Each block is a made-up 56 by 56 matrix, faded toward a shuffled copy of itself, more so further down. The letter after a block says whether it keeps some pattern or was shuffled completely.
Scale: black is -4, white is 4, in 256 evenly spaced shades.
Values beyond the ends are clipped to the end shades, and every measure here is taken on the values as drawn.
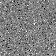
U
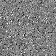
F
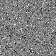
U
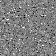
F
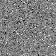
U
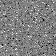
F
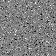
U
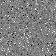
F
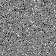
F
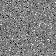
U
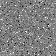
U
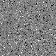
F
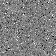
U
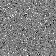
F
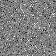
F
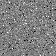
U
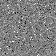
U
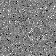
F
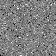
F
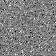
F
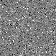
U
